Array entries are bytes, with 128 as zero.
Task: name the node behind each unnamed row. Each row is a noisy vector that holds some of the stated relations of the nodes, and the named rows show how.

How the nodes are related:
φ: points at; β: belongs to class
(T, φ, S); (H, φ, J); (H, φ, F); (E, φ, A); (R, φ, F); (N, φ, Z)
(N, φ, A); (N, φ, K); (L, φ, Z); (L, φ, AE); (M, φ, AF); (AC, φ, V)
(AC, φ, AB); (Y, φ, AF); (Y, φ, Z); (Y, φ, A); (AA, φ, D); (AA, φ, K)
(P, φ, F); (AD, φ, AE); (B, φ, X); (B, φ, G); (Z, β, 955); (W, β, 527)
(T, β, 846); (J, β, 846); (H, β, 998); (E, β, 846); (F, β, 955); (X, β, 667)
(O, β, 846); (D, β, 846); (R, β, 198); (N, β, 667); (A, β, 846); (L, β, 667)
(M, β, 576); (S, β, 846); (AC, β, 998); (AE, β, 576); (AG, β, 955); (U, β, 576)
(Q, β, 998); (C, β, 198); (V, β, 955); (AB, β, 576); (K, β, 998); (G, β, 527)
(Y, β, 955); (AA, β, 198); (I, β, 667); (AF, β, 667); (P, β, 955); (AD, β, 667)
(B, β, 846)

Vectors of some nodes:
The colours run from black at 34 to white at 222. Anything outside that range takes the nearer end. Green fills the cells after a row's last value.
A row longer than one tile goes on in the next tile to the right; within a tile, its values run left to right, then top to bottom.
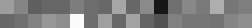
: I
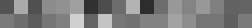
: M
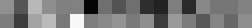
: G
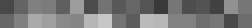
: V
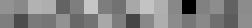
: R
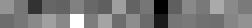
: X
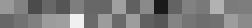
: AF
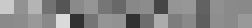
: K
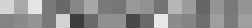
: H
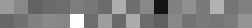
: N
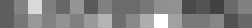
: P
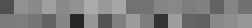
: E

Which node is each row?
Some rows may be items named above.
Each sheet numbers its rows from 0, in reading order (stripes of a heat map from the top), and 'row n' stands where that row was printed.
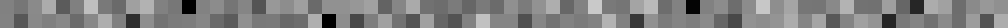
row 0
C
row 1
J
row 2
AA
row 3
AC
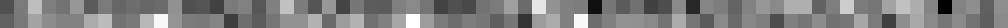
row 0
Y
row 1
F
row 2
W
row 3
R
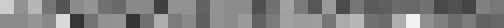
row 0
K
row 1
Z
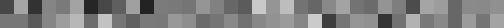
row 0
AE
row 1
Q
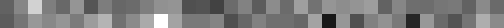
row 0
P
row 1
D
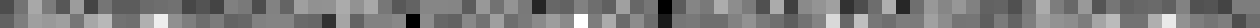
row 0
Z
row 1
B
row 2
X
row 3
M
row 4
AG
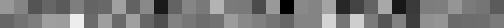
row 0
AF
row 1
AB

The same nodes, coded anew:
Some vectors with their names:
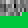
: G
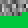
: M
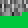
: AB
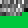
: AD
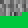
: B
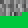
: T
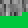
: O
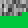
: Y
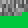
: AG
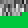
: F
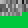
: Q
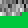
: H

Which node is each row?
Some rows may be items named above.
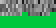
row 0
Q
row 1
X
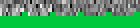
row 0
P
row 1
R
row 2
G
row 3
I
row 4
AG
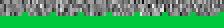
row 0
J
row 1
AA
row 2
Y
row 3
D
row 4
K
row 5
R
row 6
AB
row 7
V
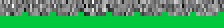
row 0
C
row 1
U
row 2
I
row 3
AE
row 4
AF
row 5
Z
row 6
W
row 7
AC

